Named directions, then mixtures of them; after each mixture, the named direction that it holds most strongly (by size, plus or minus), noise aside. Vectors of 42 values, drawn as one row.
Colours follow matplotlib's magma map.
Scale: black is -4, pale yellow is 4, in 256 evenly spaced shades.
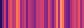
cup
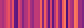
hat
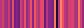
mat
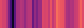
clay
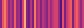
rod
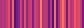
mat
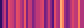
cup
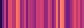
cup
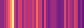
clay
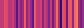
hat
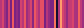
mat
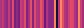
mat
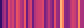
cup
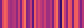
rod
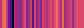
clay
